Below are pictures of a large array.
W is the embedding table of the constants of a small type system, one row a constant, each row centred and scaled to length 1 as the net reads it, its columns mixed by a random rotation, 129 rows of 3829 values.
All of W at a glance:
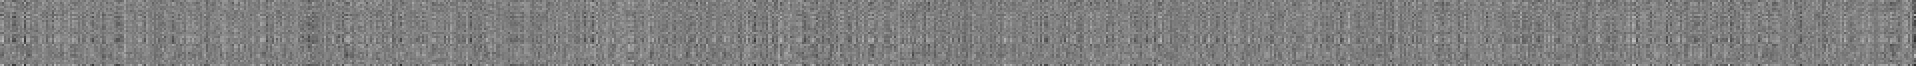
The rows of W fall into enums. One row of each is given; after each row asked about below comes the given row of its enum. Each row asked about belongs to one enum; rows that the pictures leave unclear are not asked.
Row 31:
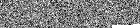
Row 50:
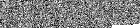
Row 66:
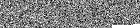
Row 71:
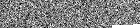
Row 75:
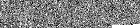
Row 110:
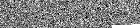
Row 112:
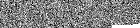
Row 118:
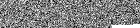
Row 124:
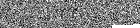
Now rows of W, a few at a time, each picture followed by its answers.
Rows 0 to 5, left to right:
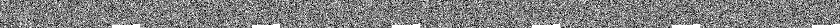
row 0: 75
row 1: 31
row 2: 112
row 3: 50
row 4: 118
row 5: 66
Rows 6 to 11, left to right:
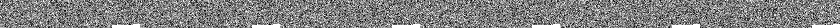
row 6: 31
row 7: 31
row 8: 66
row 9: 66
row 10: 118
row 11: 124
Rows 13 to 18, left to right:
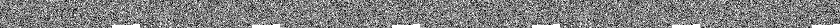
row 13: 124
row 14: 75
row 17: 75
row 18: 118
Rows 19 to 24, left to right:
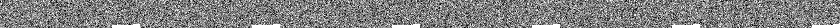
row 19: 31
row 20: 118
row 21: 66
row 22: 71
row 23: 124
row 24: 50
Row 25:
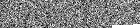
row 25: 71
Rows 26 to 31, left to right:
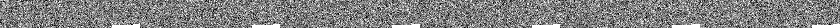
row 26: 50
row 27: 124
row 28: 110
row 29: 71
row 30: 110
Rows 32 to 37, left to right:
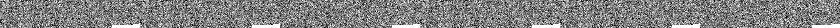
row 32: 50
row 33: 50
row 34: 71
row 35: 50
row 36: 50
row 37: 110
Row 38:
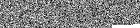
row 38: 66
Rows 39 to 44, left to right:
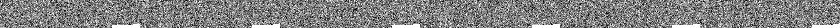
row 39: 31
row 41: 124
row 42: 75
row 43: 71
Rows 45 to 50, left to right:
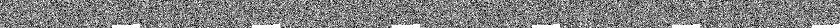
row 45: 31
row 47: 118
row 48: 31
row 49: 75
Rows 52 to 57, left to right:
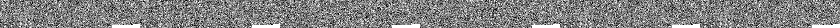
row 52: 75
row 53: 50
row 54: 110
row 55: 124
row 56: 75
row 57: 75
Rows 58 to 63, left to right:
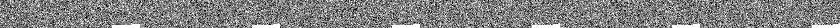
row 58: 110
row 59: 31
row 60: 124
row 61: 112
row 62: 31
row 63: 112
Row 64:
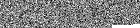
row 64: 66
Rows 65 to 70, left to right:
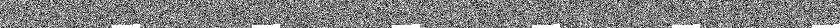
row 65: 118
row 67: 110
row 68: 31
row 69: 75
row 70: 50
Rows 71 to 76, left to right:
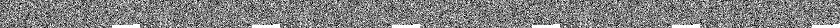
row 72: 75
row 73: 75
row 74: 66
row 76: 50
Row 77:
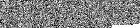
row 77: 50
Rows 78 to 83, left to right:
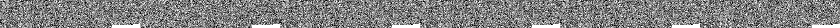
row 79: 118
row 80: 50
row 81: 50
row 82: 50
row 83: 75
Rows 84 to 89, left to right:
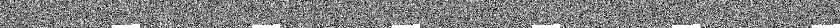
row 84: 110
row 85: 75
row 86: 50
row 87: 124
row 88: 66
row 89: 118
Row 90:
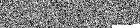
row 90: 31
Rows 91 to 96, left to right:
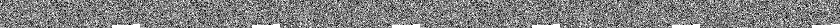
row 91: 31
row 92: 31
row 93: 75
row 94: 31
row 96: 110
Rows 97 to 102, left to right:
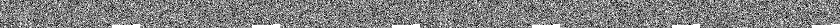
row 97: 75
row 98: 66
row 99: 66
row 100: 75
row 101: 31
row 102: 110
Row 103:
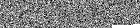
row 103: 66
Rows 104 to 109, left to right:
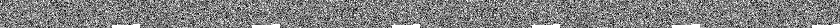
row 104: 31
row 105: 110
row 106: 124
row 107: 124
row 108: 110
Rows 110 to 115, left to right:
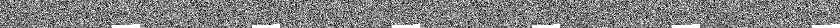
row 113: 31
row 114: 110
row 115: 110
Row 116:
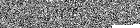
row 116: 124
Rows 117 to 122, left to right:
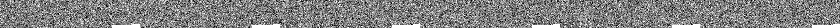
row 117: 110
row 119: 50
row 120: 66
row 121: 75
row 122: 66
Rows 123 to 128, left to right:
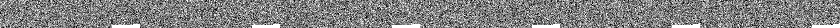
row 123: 118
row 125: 110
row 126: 66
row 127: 112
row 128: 50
